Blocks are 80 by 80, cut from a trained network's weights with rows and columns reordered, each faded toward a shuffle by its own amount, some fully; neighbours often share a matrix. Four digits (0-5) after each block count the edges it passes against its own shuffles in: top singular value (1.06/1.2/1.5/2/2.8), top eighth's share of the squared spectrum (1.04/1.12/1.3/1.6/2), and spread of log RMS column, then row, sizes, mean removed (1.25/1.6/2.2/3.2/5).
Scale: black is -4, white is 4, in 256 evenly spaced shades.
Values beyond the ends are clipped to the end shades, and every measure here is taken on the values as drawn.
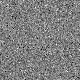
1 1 0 0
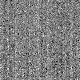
3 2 0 1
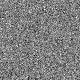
0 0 0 0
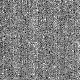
3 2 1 1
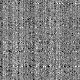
4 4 1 3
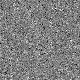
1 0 0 0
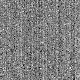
3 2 1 1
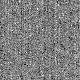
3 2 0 1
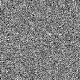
3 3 1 0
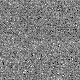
1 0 0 0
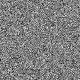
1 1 0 0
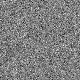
0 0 0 0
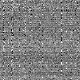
3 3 3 1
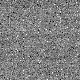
1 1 1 0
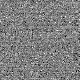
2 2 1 1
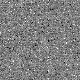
1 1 1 0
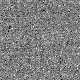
0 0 0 0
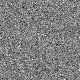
0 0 0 0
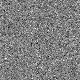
0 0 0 0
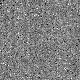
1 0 0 0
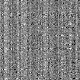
4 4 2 3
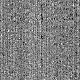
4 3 1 2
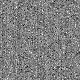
2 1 0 0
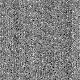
2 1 0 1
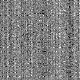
4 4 1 3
